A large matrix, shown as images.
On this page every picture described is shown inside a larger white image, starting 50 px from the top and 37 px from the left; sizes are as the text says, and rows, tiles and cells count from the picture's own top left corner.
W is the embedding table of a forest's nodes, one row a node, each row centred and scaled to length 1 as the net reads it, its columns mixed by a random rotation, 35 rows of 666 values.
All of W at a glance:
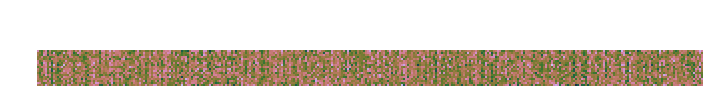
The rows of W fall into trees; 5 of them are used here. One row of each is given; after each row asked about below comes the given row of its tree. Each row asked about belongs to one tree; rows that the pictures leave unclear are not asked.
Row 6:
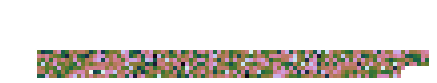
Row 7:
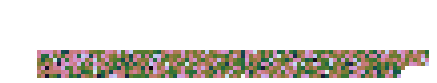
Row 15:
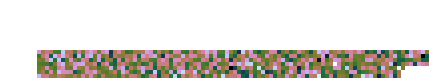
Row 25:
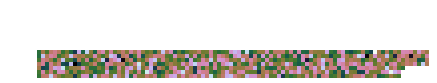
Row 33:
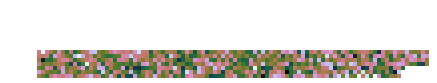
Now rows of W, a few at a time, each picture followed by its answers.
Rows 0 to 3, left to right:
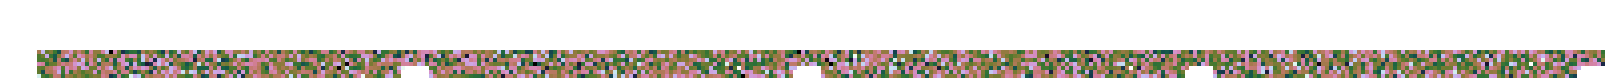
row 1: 15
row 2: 15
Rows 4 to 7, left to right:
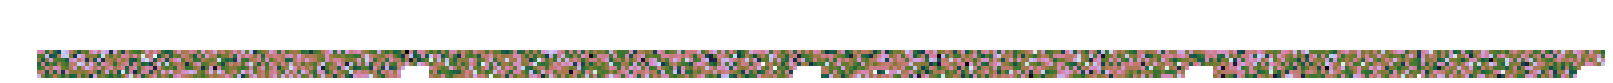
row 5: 6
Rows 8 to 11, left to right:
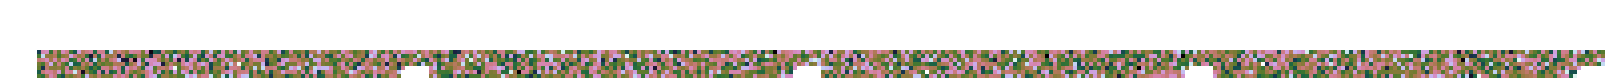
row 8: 25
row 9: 7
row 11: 7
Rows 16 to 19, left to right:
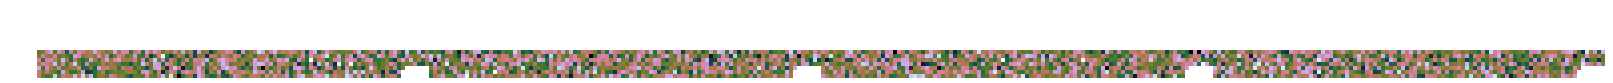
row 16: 33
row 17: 6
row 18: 15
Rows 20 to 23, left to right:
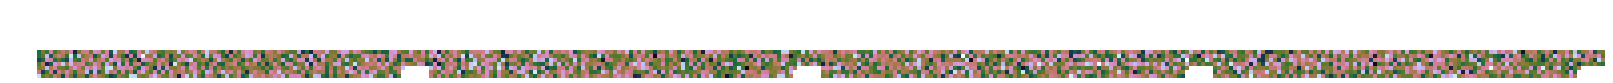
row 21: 15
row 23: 6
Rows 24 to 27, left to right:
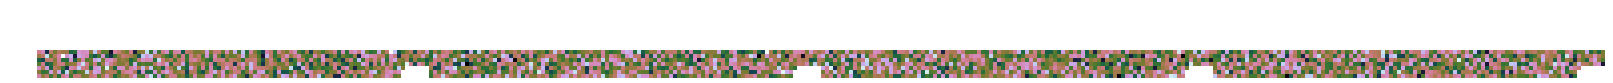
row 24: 15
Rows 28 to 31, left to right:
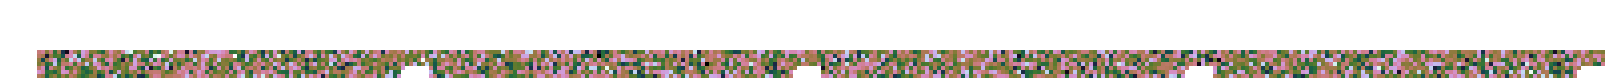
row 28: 7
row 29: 33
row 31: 33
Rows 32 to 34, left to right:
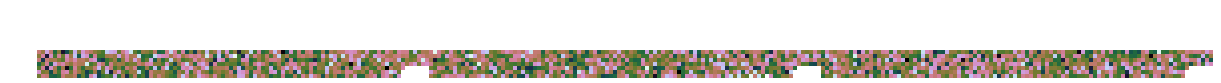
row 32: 7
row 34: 25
